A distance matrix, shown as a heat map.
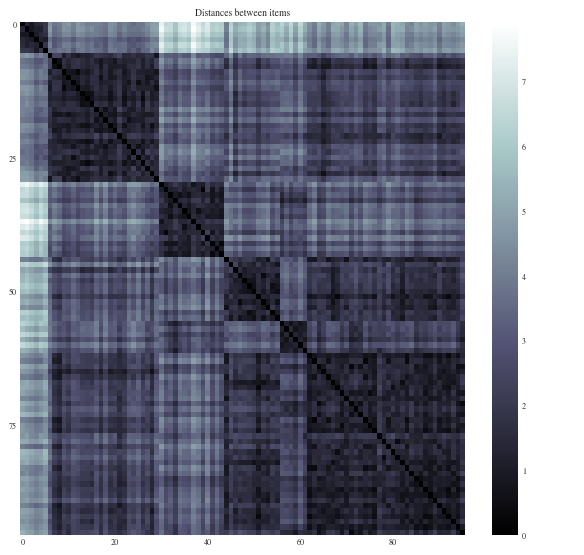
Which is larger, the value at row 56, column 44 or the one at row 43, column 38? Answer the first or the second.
the first
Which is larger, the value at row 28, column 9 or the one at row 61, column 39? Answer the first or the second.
the second
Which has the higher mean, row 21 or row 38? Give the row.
38
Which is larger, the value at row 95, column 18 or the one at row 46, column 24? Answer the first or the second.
the first
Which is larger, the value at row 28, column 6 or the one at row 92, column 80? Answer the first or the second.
the first
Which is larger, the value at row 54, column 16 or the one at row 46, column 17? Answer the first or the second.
the first
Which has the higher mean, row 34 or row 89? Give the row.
34
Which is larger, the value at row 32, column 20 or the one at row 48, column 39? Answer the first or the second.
the first
